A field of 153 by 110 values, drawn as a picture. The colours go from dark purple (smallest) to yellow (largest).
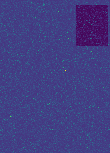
On average the colour sits 20% of the way up the scale. The ninth with the lowest average is the top right. An odd patch, lower than its surroundings, sits in the top right.
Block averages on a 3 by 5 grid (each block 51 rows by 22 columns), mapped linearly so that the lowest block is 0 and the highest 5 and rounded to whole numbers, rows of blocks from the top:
55520 | 55555 | 55555
